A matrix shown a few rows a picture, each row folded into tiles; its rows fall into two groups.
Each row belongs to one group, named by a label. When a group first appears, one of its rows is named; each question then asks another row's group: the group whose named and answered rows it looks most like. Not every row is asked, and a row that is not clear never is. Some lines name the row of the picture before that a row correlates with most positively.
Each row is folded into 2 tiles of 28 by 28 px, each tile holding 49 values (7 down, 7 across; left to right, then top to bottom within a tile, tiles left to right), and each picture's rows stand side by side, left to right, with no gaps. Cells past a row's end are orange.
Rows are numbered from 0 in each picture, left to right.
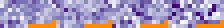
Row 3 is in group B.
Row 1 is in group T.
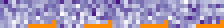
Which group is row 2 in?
B
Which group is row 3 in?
T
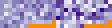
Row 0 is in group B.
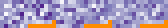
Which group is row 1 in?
T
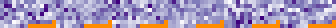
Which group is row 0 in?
B
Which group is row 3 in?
B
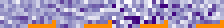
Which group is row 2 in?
T
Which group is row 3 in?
B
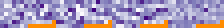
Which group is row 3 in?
T
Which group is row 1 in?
T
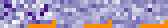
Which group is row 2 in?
T
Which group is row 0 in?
B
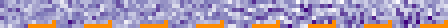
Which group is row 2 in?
B
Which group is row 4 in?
T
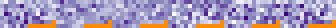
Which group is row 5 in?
B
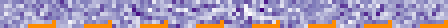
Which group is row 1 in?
B
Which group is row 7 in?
B
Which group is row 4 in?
T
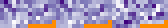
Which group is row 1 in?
B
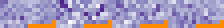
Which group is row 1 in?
B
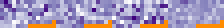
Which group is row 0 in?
B
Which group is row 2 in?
T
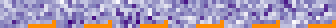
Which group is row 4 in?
B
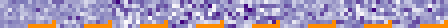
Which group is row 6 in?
T
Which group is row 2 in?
B
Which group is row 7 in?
T
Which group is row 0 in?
T
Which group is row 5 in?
B
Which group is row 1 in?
T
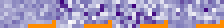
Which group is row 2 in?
B
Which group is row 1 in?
B
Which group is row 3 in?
T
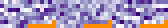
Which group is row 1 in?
B
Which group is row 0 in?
T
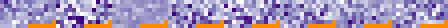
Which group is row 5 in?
B
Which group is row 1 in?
T
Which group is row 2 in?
T
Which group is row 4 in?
T
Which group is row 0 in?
B
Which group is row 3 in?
B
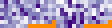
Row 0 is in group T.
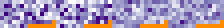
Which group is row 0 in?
B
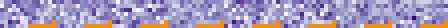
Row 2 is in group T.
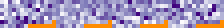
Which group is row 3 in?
B
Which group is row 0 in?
T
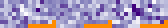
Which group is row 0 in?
T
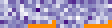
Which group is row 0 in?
T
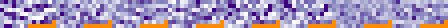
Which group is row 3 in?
T
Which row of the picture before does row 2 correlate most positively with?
1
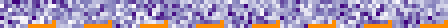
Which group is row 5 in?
T
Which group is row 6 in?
B
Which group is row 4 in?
B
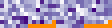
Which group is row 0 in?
T
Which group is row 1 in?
T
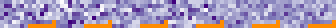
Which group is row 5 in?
B
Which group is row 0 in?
B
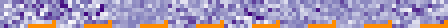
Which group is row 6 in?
B
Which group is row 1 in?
B
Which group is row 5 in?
T
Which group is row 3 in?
T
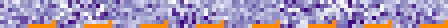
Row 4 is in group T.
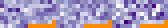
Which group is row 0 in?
T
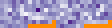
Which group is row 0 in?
T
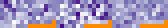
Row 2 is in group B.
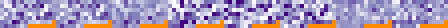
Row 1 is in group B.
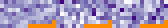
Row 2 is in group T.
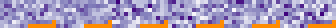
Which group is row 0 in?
B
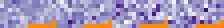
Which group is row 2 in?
B
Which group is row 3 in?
T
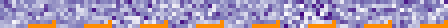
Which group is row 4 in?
B
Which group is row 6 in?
T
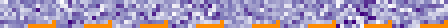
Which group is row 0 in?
T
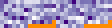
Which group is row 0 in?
T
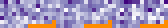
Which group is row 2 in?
T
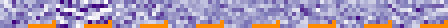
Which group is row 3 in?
T
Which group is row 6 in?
T
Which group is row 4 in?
T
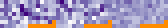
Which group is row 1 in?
B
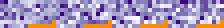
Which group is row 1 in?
B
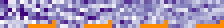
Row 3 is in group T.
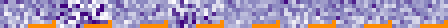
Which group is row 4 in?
B
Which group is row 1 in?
B
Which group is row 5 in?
B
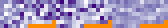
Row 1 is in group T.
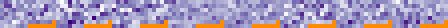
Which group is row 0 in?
B
